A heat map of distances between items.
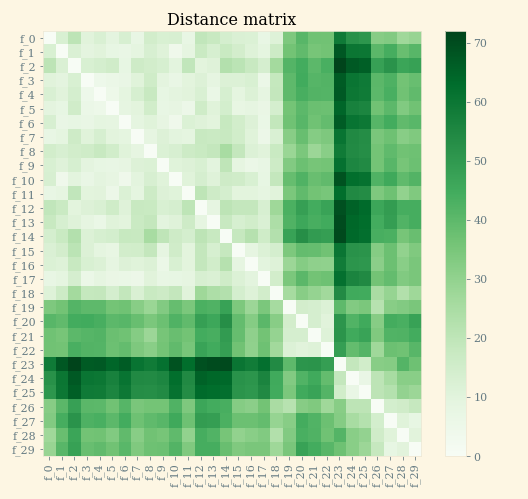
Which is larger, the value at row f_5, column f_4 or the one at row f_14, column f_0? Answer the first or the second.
the second
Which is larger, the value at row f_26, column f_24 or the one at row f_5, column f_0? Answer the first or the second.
the first
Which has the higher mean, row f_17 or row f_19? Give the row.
f_19
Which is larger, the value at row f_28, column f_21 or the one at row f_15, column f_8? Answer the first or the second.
the first
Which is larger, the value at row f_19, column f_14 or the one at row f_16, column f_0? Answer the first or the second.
the first
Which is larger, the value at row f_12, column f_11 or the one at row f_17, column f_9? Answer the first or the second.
the first
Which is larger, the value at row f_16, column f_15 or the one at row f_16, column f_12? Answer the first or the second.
the second
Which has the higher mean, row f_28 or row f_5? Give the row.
f_28
